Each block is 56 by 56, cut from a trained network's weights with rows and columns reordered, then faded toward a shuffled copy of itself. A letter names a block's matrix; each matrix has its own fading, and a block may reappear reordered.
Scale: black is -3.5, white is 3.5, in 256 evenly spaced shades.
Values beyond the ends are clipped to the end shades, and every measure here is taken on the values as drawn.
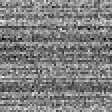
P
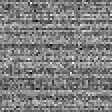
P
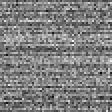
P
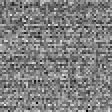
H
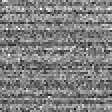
P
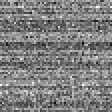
P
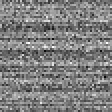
P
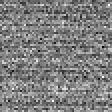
H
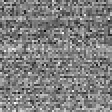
H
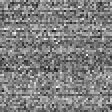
H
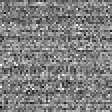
H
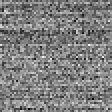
H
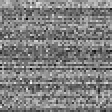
P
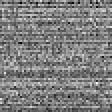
P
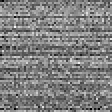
P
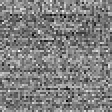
H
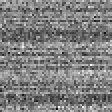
P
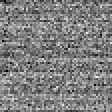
H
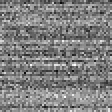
P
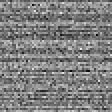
P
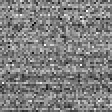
H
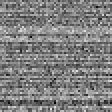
P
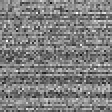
P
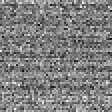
H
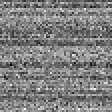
P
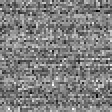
H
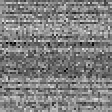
P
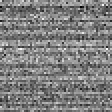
P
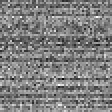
P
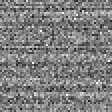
H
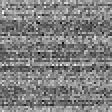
P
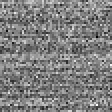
H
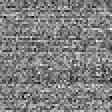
H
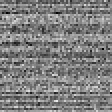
P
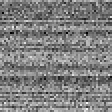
P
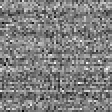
H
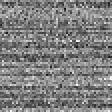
P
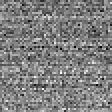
H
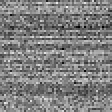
P
